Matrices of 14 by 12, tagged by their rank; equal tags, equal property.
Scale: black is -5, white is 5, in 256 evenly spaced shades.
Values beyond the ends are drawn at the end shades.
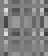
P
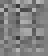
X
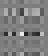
P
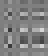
P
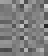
X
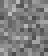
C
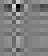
P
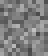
C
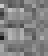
X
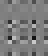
P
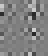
X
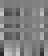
P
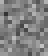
C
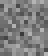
C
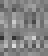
X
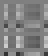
P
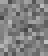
C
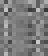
X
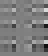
P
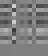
P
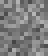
C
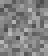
C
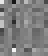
X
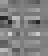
X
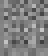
X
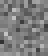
C
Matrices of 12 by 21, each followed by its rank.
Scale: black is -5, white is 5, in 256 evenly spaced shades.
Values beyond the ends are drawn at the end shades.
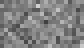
full rank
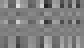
one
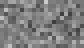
full rank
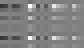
one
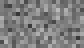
full rank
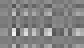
one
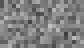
full rank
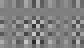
one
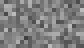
full rank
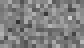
full rank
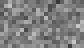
full rank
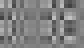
one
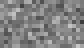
full rank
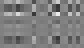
one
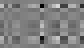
one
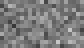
full rank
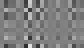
one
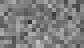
full rank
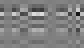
one
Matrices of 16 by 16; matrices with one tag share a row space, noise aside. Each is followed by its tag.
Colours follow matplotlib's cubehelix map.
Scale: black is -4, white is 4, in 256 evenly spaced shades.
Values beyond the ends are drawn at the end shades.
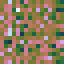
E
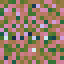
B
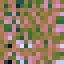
E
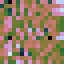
E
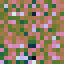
B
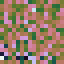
B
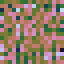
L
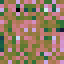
L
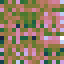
L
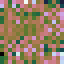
L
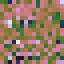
E
